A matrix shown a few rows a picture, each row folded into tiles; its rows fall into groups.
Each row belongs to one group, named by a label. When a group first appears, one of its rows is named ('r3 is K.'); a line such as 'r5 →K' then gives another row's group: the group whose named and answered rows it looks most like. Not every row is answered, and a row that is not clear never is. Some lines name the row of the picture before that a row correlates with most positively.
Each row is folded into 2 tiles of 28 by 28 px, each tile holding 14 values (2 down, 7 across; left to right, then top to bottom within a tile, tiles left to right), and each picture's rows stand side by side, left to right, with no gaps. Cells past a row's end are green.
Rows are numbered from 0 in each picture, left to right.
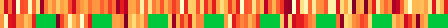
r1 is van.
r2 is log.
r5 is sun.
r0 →log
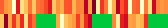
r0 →sun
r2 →log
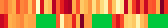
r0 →van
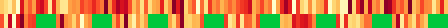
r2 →log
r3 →log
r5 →sun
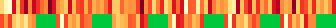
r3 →log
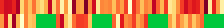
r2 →log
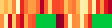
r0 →log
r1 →van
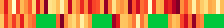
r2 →van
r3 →sun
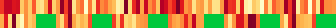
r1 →log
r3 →sun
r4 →sun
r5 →log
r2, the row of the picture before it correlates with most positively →1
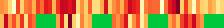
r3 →sun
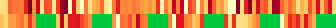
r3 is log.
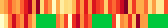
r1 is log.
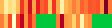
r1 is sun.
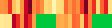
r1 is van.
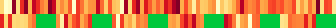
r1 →log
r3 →sun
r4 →van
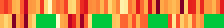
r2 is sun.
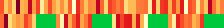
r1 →log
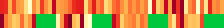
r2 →van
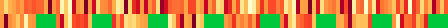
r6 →log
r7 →log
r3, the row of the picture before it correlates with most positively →1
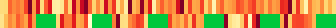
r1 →van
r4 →van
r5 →sun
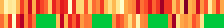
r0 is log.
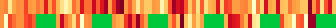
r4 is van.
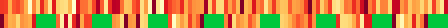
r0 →van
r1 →log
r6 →van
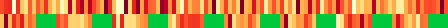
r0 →sun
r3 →sun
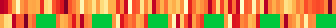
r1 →sun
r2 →log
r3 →log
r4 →log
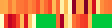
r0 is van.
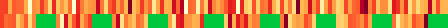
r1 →log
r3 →log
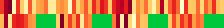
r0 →sun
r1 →sun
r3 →sun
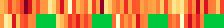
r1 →sun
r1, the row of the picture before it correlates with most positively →3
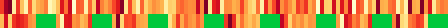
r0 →sun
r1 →log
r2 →sun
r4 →van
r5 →van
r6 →log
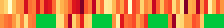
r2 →log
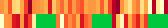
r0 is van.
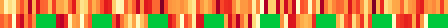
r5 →log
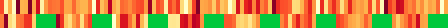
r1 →van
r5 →van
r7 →sun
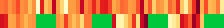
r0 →van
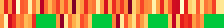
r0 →log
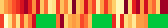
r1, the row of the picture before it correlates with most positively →1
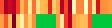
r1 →log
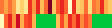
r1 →sun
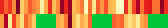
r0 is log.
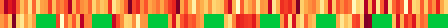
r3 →sun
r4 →sun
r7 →sun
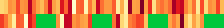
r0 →van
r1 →log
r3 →log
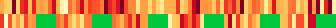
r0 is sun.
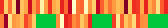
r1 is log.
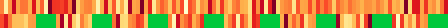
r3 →log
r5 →sun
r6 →van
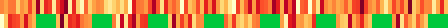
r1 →sun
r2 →log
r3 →sun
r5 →log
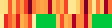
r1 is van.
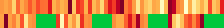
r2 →sun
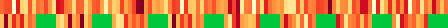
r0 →sun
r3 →sun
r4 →log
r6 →van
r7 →log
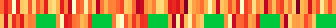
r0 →sun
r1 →log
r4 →log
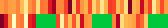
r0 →van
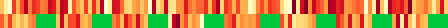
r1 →sun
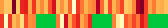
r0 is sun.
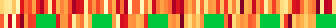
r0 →log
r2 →log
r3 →log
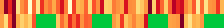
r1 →sun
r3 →log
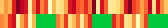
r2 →van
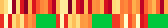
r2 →van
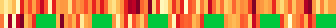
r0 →log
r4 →van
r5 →van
